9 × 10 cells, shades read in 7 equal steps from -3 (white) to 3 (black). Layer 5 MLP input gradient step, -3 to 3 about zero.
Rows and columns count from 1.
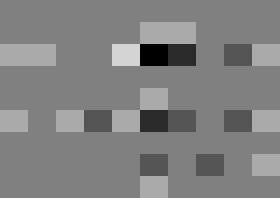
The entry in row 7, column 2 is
0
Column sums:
-2 -1 -1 1 -3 3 2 1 2 -3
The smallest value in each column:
-1 -1 -1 0 -2 -1 -1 0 0 -1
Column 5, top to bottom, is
0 0 -2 0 0 -1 0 0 0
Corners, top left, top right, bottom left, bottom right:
0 0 0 0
